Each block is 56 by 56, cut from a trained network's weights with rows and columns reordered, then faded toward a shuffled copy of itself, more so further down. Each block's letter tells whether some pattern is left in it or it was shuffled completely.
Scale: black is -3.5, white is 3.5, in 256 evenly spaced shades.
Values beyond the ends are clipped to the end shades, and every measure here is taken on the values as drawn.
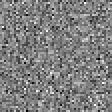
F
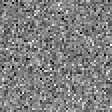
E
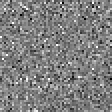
F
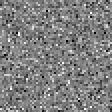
E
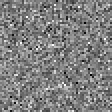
E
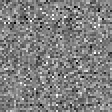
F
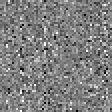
F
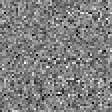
F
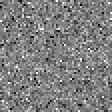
E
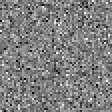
E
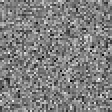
E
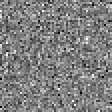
F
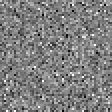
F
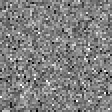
E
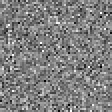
E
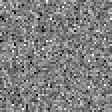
E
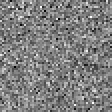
F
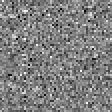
F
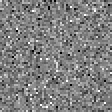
E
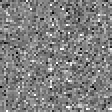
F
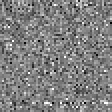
F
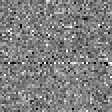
F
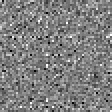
F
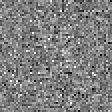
F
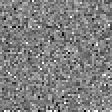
F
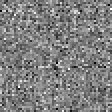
F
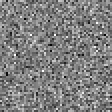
F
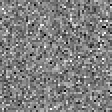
E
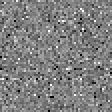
F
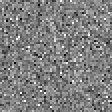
E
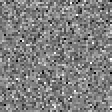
E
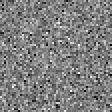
E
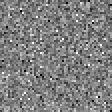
E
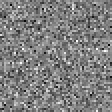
F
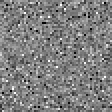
E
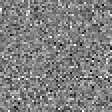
F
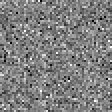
E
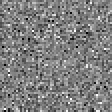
F
